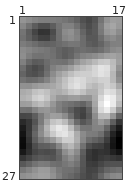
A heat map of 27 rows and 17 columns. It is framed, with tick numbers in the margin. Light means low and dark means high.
The bottom right is the ninth with the highest average. The texture is blotchy. Overall the values sit about 50% of the way up the scale. No lone cell stands out from its neighbours. The ninth with the lowest average is the middle right.
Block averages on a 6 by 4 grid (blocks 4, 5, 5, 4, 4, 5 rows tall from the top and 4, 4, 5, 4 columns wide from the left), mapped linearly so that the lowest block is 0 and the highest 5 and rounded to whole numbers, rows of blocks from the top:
3332 | 3321 | 2100 | 3231 | 4125 | 3344
